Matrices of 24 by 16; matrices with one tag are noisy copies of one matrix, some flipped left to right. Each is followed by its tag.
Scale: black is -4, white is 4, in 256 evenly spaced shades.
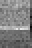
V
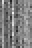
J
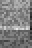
V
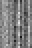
J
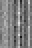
J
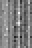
J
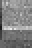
V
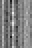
J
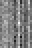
J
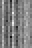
J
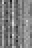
J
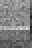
V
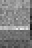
V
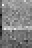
V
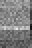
V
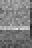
V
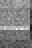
V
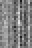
J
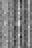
J
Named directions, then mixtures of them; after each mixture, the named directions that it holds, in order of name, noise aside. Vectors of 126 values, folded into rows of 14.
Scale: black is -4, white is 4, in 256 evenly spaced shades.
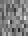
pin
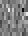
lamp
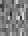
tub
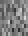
pin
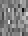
lamp, pin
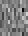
lamp, pin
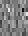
lamp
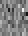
lamp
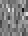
lamp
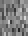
pin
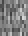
pin, tub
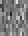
tub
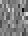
lamp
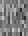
pin, tub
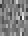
lamp, tub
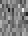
lamp
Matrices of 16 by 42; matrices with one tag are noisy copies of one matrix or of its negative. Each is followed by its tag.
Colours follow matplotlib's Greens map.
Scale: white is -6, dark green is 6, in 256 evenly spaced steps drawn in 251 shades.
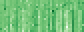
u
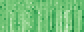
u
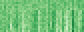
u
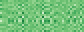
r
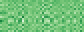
r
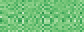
r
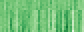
u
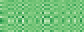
r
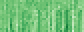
u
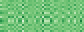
r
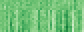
u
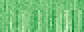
u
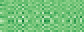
r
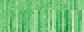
u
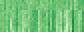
u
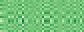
r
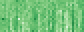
u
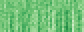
u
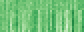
u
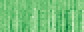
u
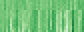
u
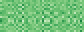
r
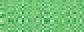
r
